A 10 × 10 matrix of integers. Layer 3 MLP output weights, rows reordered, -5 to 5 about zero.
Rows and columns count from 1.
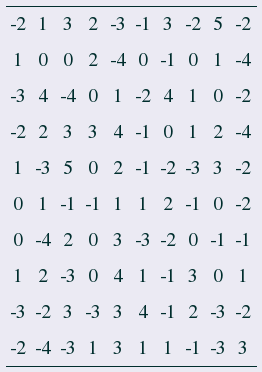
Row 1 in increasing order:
-3 -2 -2 -2 -1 1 2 3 3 5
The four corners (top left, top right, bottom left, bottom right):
-2 -2 -2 3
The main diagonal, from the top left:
-2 0 -4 3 2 1 -2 3 -3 3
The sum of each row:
4 -5 -1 8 0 0 -6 8 -2 -4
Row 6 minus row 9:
3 3 -4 2 -2 -3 3 -3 3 0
